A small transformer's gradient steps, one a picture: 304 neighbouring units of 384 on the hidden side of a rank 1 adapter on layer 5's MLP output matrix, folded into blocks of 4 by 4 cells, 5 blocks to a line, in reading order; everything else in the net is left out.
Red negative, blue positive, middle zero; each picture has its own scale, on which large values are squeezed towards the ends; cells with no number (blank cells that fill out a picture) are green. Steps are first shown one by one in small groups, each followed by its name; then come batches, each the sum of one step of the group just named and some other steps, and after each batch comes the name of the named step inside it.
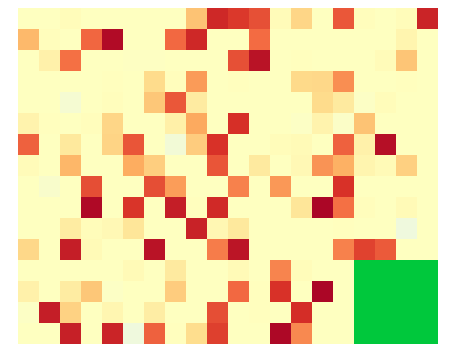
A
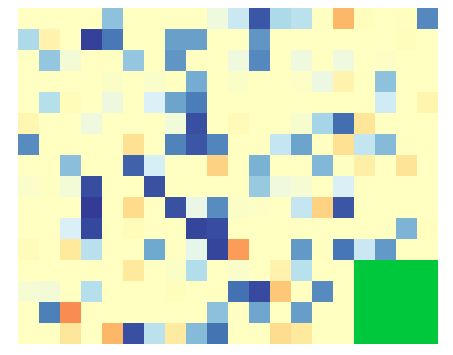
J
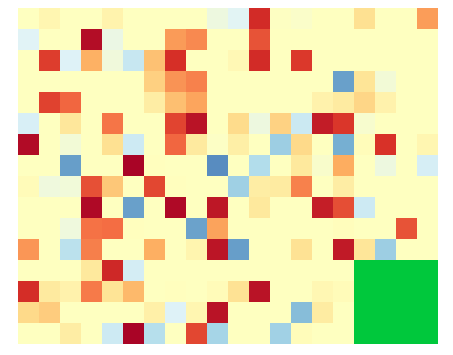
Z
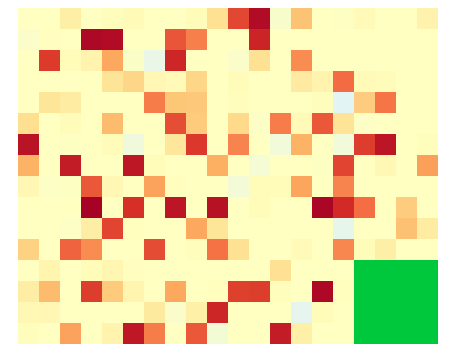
Z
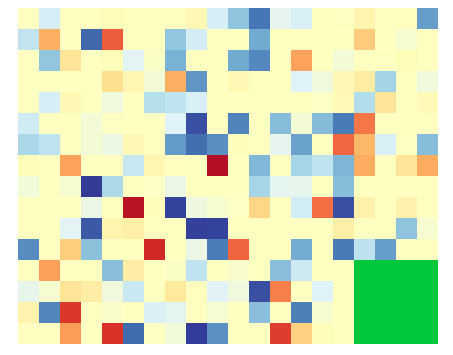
J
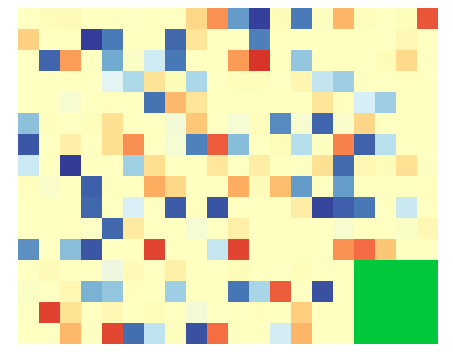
A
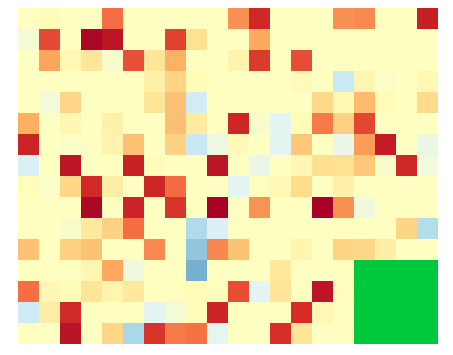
Z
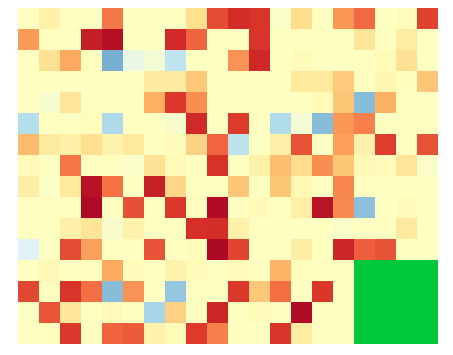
A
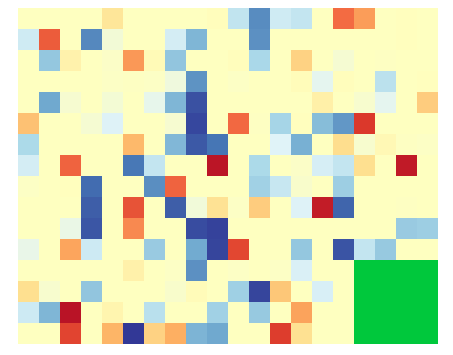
J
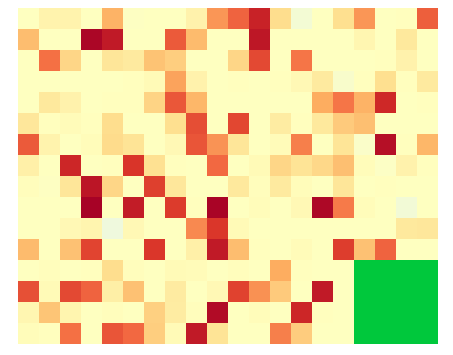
A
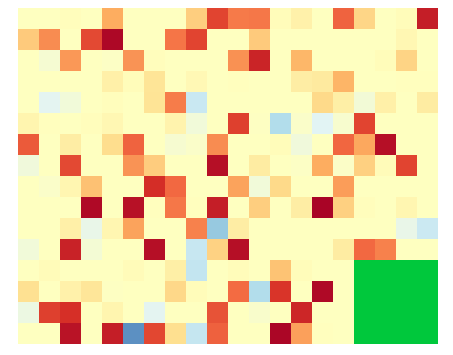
A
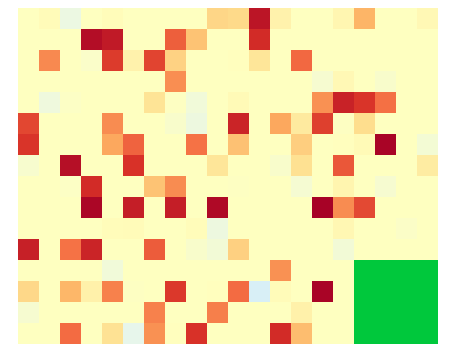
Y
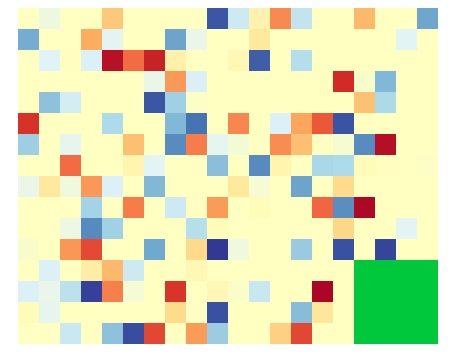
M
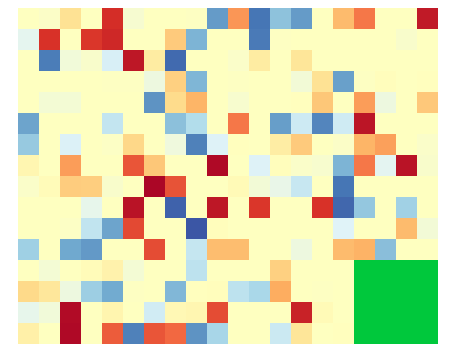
M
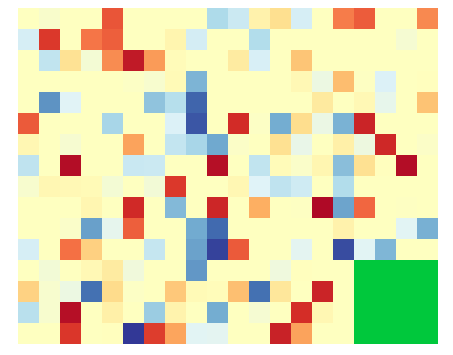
M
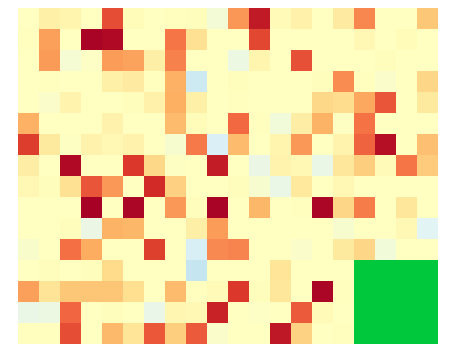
M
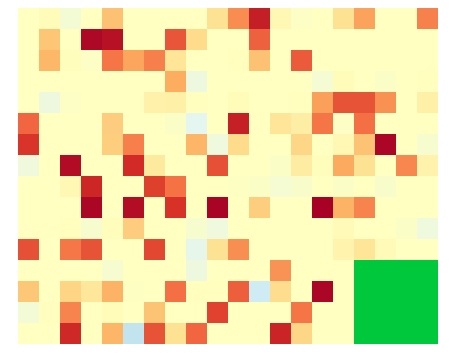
Y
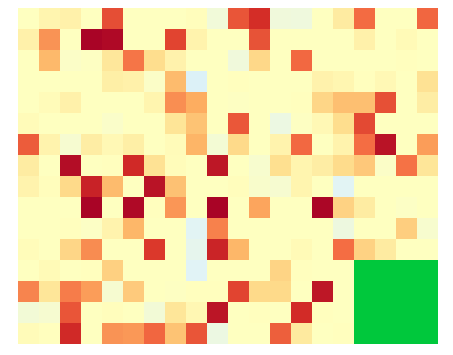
M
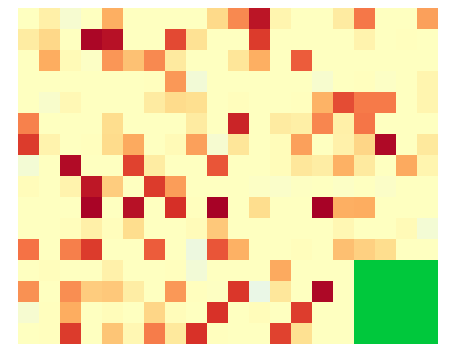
Y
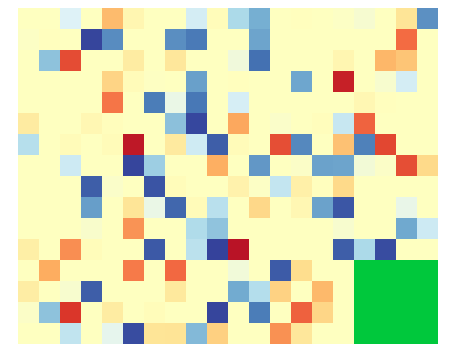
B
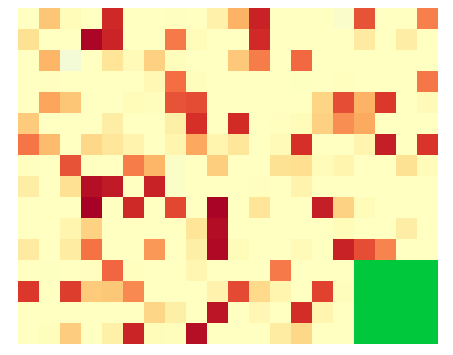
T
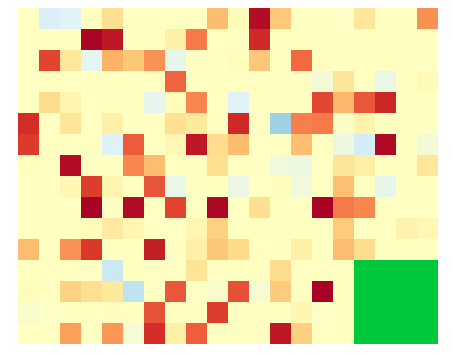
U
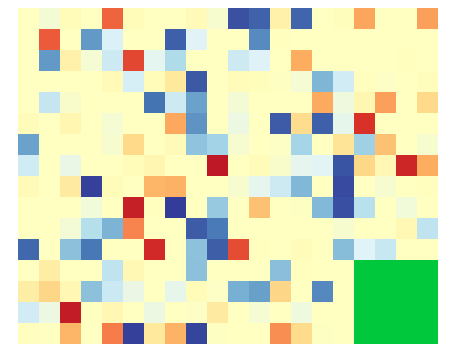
U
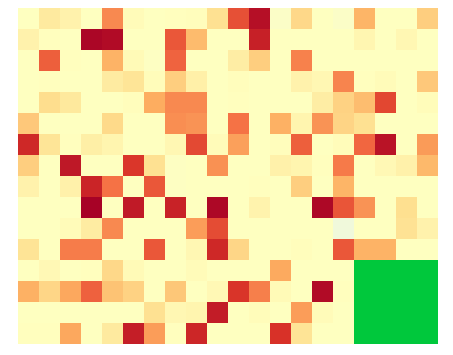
T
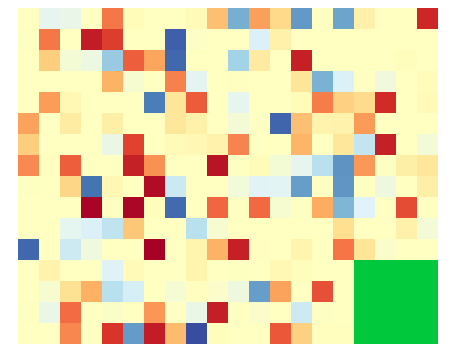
U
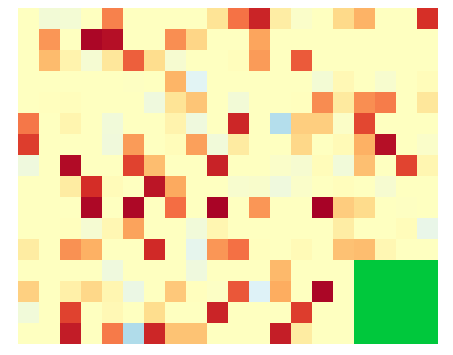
U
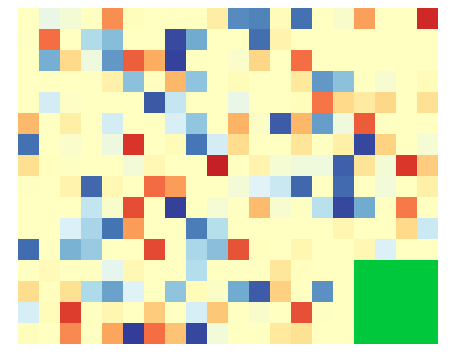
U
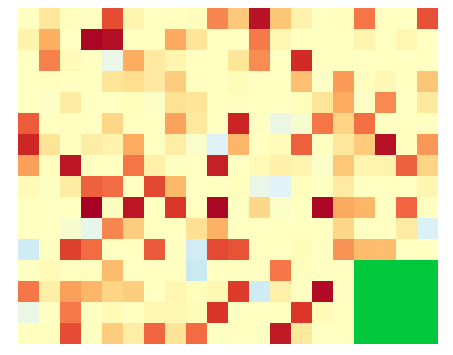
T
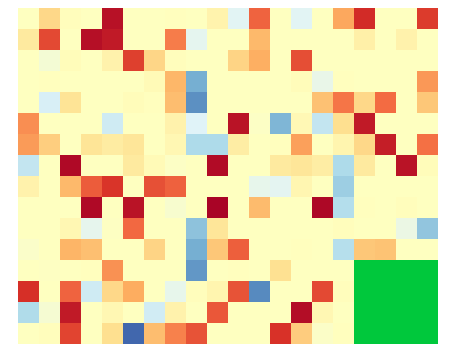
T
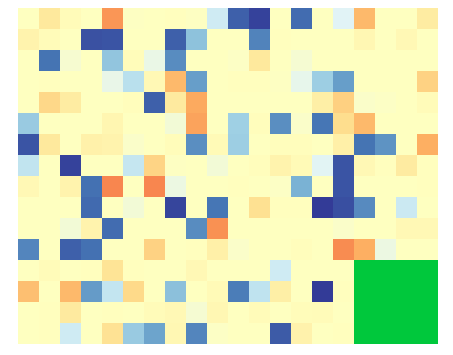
T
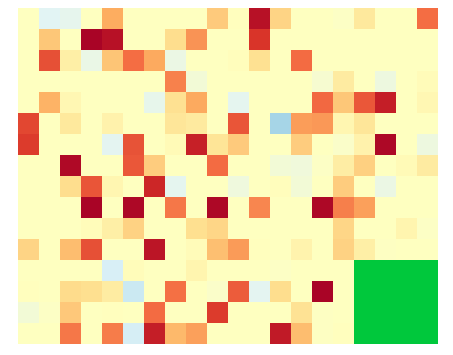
U
